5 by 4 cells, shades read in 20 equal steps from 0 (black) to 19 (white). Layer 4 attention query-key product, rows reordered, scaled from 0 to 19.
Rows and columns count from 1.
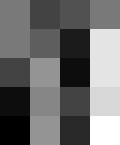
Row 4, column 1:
1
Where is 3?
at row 5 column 3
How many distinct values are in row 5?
4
